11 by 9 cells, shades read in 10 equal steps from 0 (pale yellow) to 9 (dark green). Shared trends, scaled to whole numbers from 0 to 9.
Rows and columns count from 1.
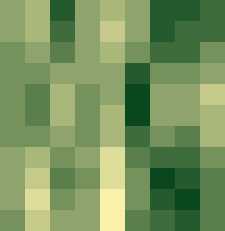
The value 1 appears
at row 8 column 5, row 9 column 5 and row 10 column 2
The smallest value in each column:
4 1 3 4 0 4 4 4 2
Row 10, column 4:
4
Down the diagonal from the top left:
4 3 6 4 4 9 5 7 6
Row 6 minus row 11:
0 4 -1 1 3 3 -3 -4 -3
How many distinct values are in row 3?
5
